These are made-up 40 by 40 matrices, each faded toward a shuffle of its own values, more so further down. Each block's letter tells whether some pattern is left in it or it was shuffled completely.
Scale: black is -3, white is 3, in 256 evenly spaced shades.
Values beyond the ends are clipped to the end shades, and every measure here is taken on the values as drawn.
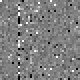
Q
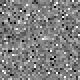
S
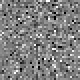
Q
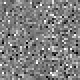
Q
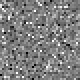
S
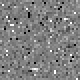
S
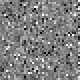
Q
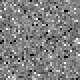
S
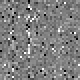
Q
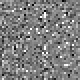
Q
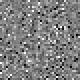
Q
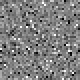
S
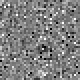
Q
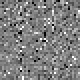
Q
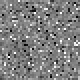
S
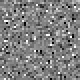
S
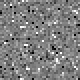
S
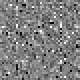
Q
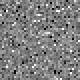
S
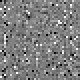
Q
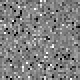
S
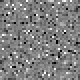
S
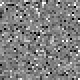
S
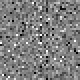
Q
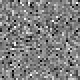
Q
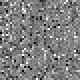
Q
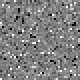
S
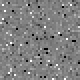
S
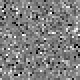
S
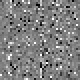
Q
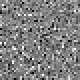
S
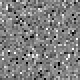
S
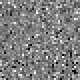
S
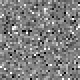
S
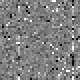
Q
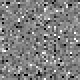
Q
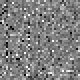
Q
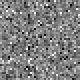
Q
